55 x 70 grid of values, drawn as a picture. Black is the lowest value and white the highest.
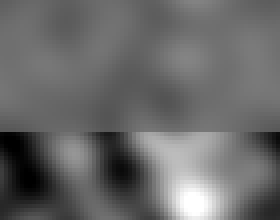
Histogram: heavy tails on both sides. Mirror symmetry: none. Ninth with the lowest average: bottom left. Ninth with the highest average: bottom right. Seam: horizontal, 60% of the way down, the top part calmer. Lone odd cells: none.
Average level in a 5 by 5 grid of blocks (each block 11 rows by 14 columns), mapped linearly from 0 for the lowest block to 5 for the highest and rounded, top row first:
22222 | 22222 | 22222 | 02242 | 01152
